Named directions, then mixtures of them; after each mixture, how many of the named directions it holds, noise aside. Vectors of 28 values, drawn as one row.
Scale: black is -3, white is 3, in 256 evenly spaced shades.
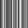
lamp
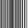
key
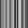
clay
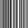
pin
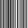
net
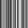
three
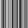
one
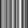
two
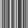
three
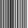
two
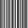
two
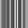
one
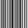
two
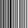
three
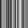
three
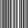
two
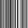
three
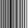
two
